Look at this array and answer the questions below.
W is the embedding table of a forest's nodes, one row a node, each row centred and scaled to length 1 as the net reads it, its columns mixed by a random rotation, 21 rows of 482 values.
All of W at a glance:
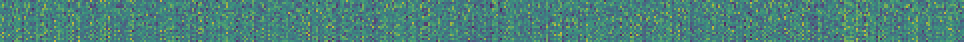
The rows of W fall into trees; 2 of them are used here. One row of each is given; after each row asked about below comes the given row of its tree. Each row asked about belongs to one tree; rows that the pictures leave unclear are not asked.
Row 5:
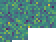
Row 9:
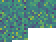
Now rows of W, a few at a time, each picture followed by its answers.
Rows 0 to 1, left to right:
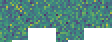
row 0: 5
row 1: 9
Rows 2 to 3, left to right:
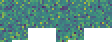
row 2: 9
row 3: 9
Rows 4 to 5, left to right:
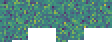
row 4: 5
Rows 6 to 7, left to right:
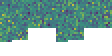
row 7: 5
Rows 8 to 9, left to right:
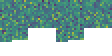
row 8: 9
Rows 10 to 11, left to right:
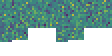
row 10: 9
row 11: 5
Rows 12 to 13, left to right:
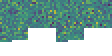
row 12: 5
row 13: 9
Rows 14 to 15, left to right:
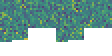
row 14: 9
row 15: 5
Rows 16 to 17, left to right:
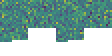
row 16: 9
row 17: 5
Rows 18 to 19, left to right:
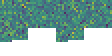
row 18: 9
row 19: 5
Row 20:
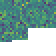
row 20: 9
